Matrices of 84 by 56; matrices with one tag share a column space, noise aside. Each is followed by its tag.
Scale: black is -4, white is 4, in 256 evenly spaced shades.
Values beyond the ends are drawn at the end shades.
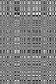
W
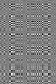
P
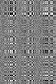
W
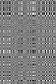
W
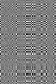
P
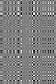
W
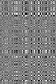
W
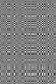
P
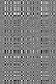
W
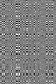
P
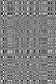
W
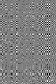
P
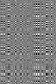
P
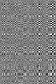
P
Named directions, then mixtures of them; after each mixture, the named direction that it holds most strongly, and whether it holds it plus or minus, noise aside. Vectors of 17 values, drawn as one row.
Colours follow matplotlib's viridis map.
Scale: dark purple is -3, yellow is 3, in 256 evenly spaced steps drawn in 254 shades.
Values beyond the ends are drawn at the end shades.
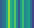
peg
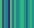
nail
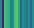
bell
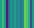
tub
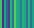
nail, plus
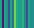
nail, plus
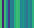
bell, plus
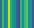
peg, plus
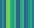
peg, plus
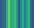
peg, plus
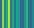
nail, minus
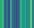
bell, minus
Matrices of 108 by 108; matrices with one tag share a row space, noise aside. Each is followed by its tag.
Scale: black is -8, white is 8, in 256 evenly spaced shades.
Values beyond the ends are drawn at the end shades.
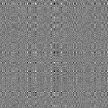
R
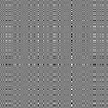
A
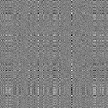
A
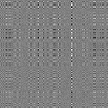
A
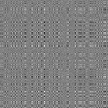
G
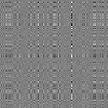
A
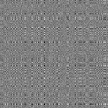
G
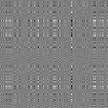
A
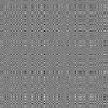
G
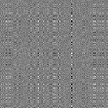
A
